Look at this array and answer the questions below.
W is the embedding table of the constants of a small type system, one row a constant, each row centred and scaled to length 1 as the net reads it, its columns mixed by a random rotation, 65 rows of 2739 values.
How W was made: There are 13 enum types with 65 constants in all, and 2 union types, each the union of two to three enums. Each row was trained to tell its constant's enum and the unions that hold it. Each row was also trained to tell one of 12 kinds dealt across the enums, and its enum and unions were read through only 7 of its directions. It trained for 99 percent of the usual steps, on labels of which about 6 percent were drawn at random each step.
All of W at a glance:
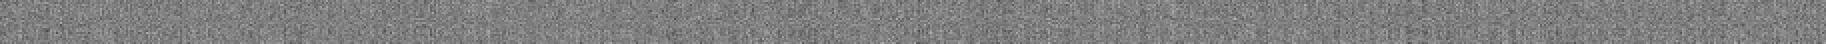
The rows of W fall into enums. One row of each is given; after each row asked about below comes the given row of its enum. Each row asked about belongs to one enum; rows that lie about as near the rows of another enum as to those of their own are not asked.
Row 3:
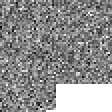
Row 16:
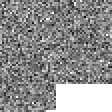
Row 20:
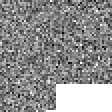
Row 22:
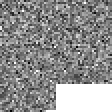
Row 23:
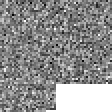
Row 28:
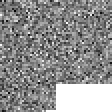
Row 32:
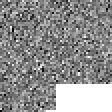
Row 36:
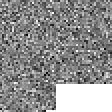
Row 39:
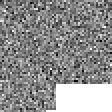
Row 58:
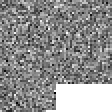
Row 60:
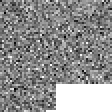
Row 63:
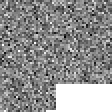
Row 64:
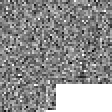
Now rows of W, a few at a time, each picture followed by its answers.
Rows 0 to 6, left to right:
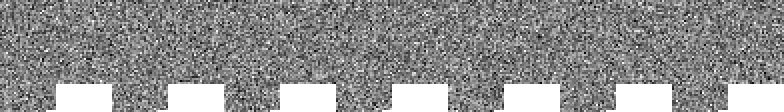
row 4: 36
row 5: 63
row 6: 20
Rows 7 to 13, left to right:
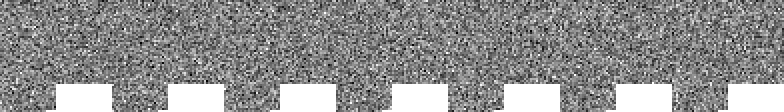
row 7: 23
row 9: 39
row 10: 32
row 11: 23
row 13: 36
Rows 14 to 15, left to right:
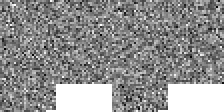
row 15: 23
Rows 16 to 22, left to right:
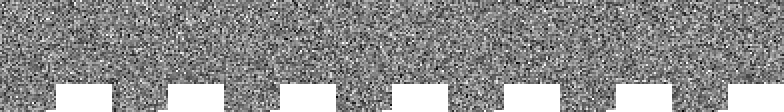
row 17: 22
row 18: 20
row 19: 60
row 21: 28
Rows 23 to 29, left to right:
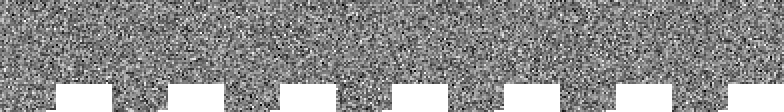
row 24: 22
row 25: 22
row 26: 39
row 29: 32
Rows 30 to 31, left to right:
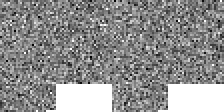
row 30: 20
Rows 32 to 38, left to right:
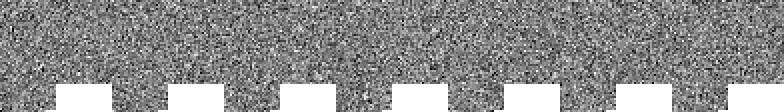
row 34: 63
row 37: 3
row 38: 36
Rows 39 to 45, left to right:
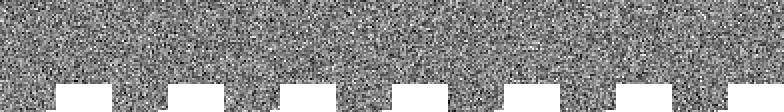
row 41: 3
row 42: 23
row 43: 28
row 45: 58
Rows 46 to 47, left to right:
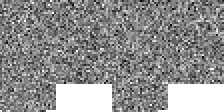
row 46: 20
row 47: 23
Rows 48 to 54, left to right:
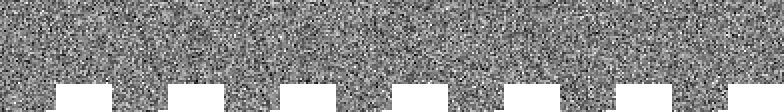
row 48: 22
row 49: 39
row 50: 39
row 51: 22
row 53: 58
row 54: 63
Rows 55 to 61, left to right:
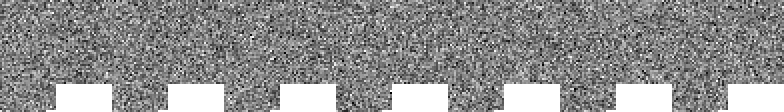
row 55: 20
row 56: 36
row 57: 36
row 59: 63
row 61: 63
